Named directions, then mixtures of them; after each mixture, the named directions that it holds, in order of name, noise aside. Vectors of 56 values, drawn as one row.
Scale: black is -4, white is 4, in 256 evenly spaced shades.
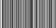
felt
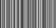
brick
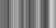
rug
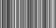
brick, felt, rug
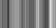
rug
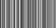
brick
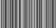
brick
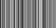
brick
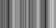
rug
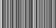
felt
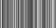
brick, felt, rug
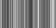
felt, rug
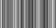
brick, felt, rug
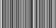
felt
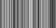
brick, felt, rug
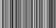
brick, felt, rug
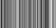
brick, felt, rug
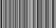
brick, felt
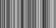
brick, rug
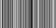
felt, rug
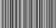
brick, felt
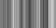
rug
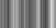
rug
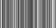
brick, felt, rug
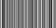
brick, felt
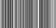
brick, felt, rug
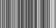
brick, felt, rug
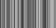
brick, rug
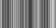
felt, rug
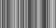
brick, felt, rug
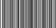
brick, felt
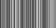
brick, rug
